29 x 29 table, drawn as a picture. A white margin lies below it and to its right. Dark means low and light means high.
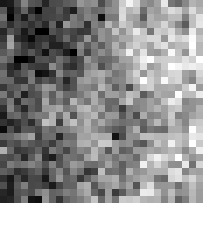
Slope: up to the right. Ninth with the highest average: top right. Stripes: none. Ninth with the lowest average: top left.
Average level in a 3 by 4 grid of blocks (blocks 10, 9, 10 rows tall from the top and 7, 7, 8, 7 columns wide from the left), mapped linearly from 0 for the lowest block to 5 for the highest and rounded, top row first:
0145
1334
1234
